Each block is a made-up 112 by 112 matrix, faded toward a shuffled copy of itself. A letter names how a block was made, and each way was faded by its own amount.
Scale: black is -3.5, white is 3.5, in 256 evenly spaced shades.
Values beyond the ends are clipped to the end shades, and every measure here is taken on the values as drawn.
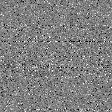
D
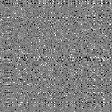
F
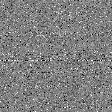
D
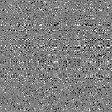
F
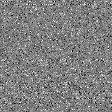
D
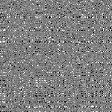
F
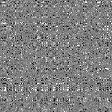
F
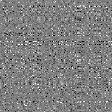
F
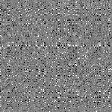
F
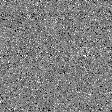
D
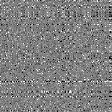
F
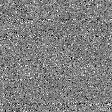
D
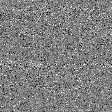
D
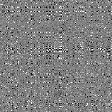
F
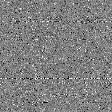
D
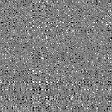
F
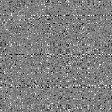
F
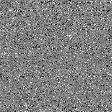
D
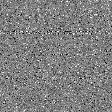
D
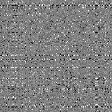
F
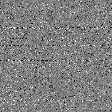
D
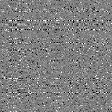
F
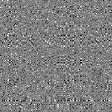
F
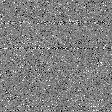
D
